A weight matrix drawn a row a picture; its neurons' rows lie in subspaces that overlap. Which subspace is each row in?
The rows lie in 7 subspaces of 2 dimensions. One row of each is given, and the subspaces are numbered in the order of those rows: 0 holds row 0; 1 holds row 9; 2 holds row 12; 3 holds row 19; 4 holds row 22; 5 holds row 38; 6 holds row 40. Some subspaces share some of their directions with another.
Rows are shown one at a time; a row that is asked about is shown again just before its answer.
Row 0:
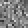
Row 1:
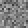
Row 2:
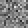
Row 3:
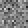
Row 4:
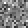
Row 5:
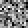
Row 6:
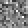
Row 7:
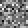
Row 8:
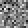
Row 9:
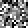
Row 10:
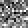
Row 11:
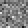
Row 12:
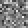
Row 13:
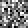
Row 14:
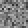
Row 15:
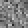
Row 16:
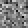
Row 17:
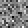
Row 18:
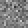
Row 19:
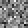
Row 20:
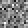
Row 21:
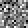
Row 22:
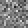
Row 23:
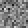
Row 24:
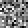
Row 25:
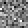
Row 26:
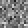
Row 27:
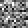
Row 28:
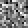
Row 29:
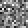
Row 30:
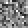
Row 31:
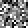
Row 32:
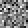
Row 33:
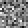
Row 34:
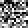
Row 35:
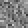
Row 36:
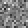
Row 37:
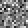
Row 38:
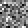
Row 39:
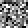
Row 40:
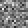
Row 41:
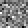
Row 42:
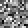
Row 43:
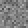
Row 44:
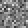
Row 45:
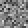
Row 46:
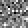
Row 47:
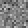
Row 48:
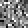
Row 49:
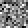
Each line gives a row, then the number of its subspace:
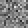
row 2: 4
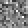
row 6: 2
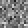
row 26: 3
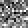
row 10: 6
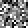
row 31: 1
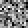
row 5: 0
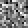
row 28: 2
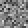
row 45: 3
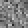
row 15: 0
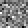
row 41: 5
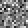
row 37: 6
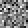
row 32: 6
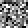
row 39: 5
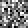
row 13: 2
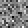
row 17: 5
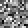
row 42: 3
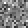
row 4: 1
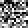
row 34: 6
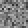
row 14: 0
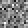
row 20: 3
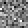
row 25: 4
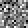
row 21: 0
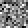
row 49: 5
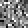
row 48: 0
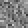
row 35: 0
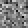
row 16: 2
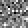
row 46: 6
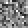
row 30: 2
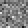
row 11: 5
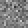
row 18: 4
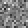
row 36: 1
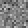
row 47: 1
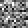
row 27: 6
